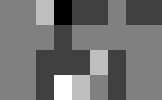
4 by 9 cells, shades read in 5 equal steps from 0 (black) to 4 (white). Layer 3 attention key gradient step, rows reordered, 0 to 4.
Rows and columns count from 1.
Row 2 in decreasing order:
2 2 2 2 2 2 2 2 1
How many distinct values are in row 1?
4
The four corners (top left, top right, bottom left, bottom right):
2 1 2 2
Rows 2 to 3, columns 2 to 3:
2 2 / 2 1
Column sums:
8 8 7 6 7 8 6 7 7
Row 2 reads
2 2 2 1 2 2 2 2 2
